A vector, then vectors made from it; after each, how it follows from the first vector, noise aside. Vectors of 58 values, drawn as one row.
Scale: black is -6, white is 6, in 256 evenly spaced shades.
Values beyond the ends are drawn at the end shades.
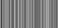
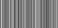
negated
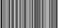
scaled up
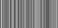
negated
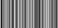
scaled up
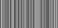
negated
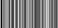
scaled up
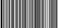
scaled up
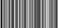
scaled up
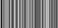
scaled up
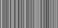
negated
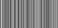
negated
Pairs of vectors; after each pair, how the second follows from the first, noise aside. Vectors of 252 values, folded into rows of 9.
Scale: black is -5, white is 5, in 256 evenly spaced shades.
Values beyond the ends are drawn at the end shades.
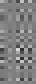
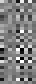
scaled up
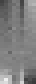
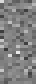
shuffled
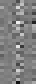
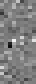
shuffled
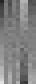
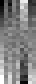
scaled up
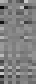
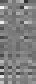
negated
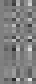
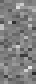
shuffled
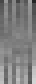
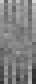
negated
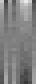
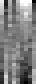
scaled up
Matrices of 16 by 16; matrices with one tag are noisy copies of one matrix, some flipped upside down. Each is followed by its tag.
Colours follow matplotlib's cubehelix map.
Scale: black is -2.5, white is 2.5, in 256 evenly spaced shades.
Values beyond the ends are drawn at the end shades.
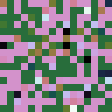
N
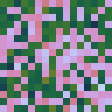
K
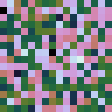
K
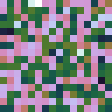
N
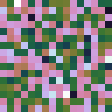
N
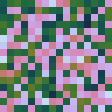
K
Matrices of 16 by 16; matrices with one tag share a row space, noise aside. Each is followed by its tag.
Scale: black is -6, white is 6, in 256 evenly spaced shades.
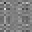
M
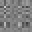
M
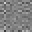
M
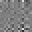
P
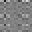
M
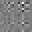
P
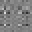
M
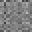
M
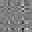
P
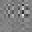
P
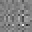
P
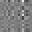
P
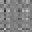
M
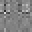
M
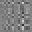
P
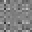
M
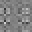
M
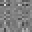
M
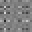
M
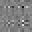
P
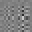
P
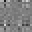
M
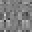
M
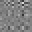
P
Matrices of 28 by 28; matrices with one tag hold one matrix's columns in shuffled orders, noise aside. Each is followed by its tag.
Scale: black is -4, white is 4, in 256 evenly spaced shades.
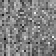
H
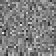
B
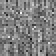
H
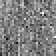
H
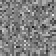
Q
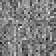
H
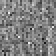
H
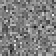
Q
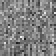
H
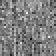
H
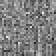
H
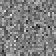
Q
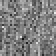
H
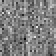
H
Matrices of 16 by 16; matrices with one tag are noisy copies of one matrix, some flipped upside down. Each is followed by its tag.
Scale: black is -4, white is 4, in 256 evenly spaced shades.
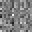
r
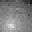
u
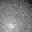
u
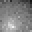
u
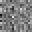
r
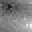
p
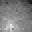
u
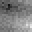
p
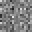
r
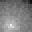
u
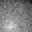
u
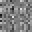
r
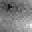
p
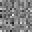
r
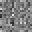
r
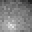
u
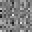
r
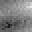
p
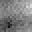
p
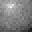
u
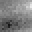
p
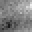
p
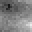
p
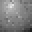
u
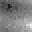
p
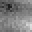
p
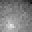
u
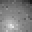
u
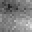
p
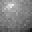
u
